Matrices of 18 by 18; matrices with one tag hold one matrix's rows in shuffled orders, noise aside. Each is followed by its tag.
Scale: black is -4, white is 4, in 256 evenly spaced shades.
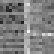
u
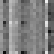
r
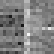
u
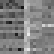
u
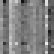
r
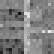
u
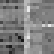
u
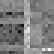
u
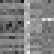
u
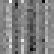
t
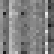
r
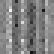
t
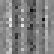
t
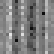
t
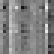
r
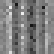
t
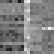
u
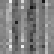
t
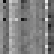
r
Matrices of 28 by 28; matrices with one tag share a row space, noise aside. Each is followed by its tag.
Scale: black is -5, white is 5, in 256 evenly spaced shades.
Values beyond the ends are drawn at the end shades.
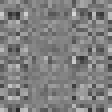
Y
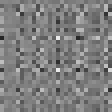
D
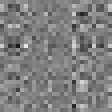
Y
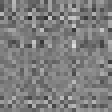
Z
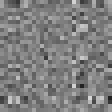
Y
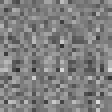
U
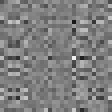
Y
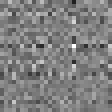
Z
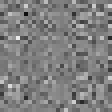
Y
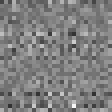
Z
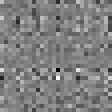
D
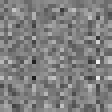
U
